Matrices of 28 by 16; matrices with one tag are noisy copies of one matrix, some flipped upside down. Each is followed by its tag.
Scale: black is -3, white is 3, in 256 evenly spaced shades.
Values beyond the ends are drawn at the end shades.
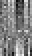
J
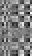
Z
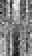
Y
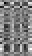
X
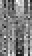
J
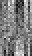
J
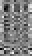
X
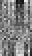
J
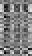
X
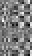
Z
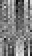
J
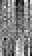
J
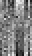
J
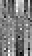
J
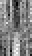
Y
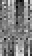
J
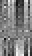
J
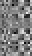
Z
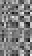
Z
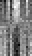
Y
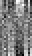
J
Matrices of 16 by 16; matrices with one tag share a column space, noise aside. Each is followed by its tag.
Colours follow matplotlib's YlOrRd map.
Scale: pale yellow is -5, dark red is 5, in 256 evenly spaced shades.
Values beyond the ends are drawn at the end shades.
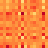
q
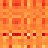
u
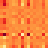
u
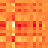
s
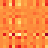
u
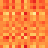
q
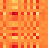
q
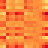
q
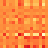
u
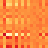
u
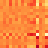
u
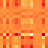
u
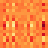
s
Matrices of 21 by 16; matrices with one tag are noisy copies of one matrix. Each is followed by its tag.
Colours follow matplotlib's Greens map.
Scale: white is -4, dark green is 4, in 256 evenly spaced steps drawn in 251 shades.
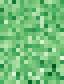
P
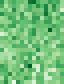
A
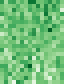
A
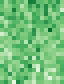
A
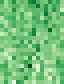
A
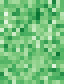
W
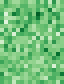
W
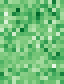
W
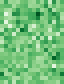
W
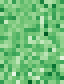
P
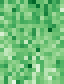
A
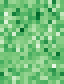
W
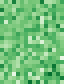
P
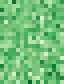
P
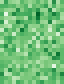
W
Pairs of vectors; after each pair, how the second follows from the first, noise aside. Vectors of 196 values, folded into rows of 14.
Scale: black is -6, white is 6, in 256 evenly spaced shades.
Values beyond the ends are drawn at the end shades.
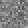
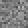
negated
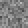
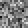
scaled up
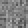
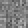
negated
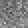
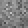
negated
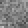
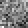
scaled up
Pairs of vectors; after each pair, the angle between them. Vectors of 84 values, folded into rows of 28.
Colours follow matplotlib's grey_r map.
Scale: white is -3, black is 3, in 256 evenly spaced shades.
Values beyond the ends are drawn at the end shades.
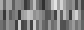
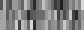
nearly opposite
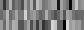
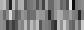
partly opposed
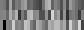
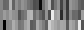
nearly parallel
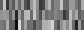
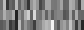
nearly parallel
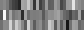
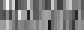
orthogonal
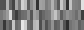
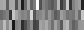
nearly opposite
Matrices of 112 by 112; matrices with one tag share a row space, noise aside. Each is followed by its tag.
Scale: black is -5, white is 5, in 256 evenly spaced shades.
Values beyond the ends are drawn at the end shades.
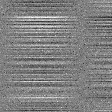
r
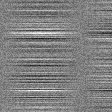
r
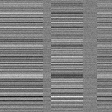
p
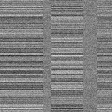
p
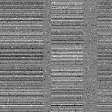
p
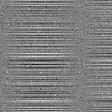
r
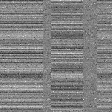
p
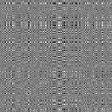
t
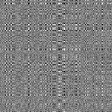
t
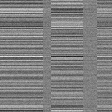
p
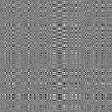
t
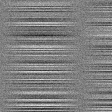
r
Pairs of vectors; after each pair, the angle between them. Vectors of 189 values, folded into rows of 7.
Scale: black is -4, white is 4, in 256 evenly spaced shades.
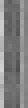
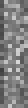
partly opposed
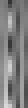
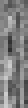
nearly parallel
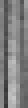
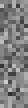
orthogonal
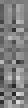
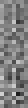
nearly opposite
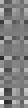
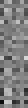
nearly opposite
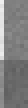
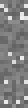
orthogonal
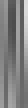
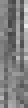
nearly parallel
